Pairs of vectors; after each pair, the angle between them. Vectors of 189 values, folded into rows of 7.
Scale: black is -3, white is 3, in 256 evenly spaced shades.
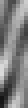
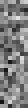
orthogonal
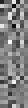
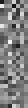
nearly parallel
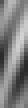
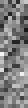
partly opposed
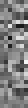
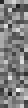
partly opposed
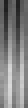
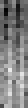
nearly parallel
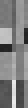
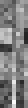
nearly parallel
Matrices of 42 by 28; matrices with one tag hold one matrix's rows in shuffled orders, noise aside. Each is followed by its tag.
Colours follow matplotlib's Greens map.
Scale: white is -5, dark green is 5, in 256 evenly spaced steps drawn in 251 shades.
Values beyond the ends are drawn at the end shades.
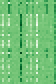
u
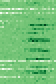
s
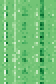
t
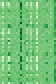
u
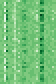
t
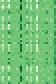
u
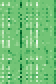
u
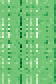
u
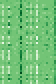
u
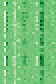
t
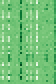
u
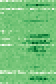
s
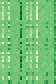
u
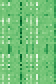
u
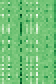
u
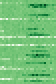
s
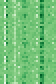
t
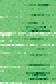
s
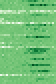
s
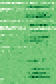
s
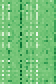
u
